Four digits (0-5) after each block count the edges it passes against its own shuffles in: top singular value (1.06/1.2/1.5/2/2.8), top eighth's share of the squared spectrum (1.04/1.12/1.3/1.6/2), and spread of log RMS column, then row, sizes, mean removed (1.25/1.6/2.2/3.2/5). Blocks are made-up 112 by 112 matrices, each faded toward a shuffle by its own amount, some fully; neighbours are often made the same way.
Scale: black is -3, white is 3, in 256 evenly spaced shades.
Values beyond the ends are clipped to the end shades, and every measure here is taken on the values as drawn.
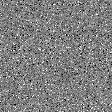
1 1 0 2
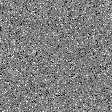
0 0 0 0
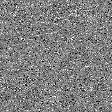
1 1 0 3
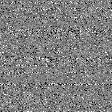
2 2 0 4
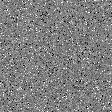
0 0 0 0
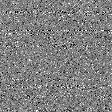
2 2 0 3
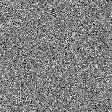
3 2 0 0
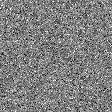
2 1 0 0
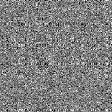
4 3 2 2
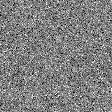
2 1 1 0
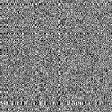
5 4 3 3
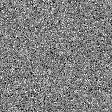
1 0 0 0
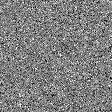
0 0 0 0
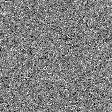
1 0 0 0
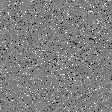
0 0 0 0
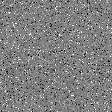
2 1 0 1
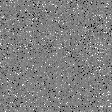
3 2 1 1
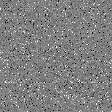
3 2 0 1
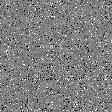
4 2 1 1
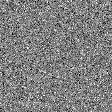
0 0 0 0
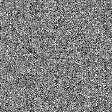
0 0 2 0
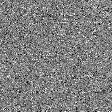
1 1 0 2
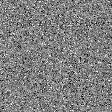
0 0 0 1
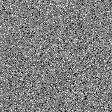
0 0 0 1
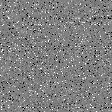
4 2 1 1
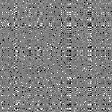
5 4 3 3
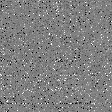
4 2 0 1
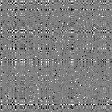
5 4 3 3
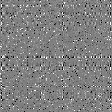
5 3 2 2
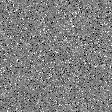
0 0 0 1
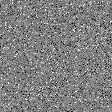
0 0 0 0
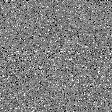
1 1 0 2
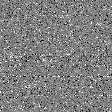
1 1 0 2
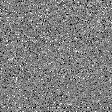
1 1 0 2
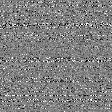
2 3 0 4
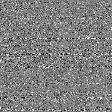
2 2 0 3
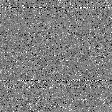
2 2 0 3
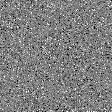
0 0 0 1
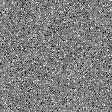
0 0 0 0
